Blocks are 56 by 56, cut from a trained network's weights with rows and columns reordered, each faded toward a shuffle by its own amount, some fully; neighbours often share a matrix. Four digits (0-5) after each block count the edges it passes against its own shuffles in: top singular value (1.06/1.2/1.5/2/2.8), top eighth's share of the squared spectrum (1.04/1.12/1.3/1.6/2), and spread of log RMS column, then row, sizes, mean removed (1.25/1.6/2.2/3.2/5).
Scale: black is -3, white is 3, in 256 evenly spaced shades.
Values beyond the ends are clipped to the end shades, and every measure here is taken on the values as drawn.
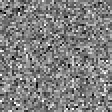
2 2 0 0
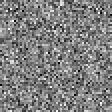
0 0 0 0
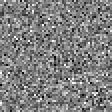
0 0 0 0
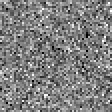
0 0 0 0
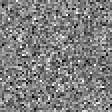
2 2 1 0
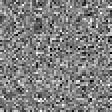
3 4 3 2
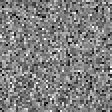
1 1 0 0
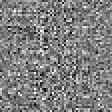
3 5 3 2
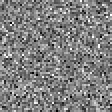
0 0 0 0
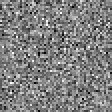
0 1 0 0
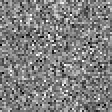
0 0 0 0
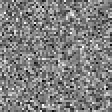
2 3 0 1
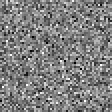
0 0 0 0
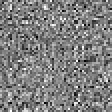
3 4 2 2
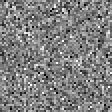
0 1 0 0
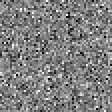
0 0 0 0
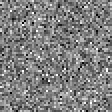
1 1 0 0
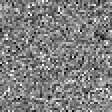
1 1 0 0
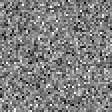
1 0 0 0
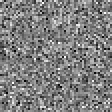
2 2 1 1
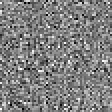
2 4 1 2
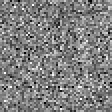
2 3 0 1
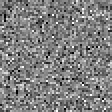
0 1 0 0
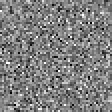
2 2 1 1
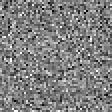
1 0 0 0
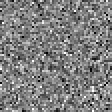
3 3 2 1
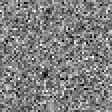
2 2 0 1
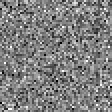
1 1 0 0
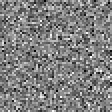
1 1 0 0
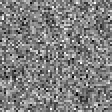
2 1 0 0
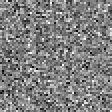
2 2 0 0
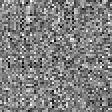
3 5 2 1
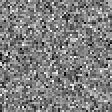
1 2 0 0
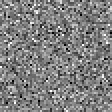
1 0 0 0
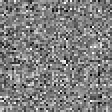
2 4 2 2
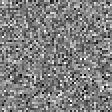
2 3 1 1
